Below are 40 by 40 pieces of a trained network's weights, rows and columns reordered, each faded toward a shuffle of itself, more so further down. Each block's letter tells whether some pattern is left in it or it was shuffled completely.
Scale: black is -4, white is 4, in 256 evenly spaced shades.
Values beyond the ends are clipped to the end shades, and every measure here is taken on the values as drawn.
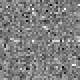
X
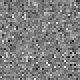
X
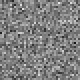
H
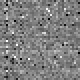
X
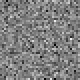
X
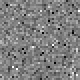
H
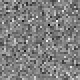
H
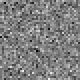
H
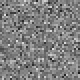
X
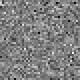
X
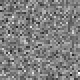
H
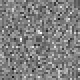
X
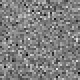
H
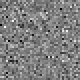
X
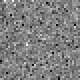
H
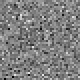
X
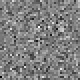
X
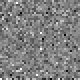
X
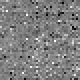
X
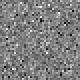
H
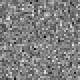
H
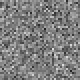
X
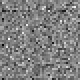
X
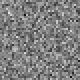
X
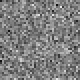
H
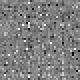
X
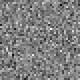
H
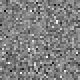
X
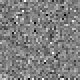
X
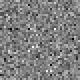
X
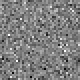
H
